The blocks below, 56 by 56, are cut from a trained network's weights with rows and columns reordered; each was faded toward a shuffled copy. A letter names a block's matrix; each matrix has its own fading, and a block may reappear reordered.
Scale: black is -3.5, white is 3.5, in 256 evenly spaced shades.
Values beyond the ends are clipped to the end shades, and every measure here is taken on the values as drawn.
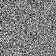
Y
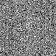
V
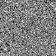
Y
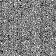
V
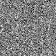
Y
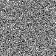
Y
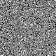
Y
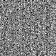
V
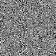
Y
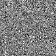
Y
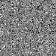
Y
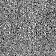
V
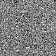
Y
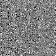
Y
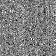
V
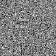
Y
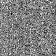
V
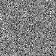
Y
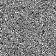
Y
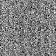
V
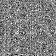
V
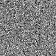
Y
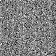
V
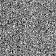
V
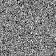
Y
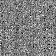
V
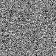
Y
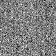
V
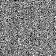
V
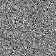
Y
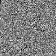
Y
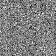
V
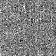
V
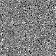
Y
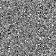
Y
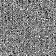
V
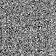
V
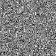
Y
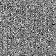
V
